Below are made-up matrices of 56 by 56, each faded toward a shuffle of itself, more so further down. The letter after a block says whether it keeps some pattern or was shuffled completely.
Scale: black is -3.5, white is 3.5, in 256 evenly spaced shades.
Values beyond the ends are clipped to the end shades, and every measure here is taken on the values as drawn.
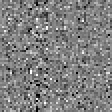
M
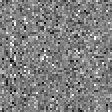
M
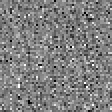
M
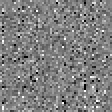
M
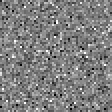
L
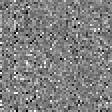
M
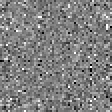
M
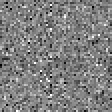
M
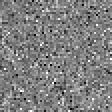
L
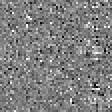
M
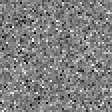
L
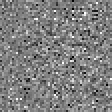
M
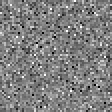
L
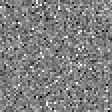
L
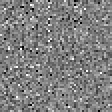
M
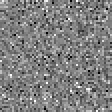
M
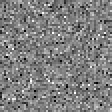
L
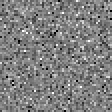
L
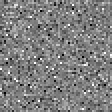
L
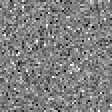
L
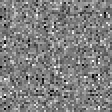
M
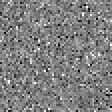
L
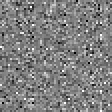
M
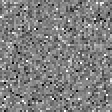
L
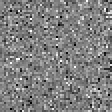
M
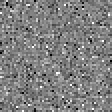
L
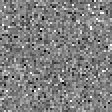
L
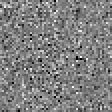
M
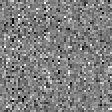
M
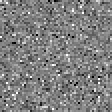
L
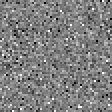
L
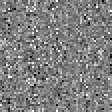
M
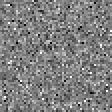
L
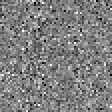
M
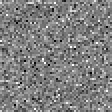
L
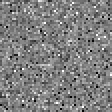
L
